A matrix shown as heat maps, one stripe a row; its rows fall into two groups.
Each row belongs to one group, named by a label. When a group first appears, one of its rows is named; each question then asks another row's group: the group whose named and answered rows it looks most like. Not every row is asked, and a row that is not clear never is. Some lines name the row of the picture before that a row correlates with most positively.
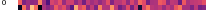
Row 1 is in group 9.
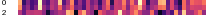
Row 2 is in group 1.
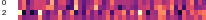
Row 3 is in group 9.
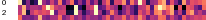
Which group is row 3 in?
9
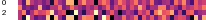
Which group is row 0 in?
1
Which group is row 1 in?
9
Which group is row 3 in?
1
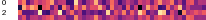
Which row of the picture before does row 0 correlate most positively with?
2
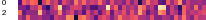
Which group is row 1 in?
9
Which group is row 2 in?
9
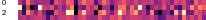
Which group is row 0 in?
1
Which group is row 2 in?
1
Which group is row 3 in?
1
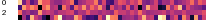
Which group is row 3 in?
9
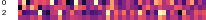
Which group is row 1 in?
9
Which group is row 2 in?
9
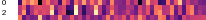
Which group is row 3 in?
9
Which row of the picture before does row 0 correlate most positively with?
1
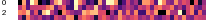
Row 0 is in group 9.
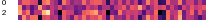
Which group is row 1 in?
9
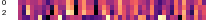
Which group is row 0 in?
1
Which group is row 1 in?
1
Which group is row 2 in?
1
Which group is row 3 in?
9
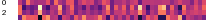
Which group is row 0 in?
1
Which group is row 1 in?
9
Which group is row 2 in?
9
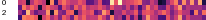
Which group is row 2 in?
1
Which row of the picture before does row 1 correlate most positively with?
3
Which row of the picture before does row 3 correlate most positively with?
3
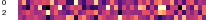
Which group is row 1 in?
9
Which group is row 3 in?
1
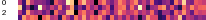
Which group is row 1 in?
9
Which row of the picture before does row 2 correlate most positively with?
3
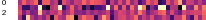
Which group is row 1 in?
9
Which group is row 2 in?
9
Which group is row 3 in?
1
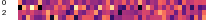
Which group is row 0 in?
9
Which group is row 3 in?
1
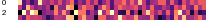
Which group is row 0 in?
9
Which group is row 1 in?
1
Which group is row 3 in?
1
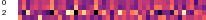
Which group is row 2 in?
1
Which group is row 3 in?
9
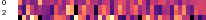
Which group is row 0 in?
9
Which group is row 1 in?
1
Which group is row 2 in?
1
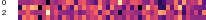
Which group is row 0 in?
1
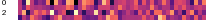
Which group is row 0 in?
1
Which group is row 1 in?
1
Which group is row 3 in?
9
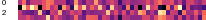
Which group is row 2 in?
9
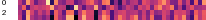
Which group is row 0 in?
1
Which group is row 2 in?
1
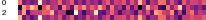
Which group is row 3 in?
9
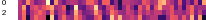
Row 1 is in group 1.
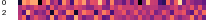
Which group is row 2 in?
1
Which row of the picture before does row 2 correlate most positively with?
0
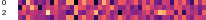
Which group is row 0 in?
1
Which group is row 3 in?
1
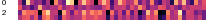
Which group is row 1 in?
9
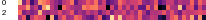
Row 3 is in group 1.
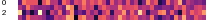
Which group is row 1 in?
1
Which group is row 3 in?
1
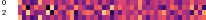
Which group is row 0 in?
9
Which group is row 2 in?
1
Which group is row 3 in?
9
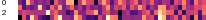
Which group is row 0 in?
1
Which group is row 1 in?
9
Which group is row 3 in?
9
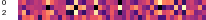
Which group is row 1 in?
1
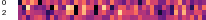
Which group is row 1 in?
1
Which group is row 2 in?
1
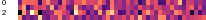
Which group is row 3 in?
9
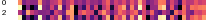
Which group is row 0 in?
9
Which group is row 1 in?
9
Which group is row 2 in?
1
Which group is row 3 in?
9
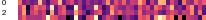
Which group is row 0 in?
9
